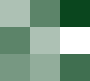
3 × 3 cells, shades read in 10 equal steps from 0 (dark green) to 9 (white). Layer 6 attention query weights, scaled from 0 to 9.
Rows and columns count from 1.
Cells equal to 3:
2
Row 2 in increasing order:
3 6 9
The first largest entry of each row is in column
1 3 2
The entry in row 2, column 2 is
6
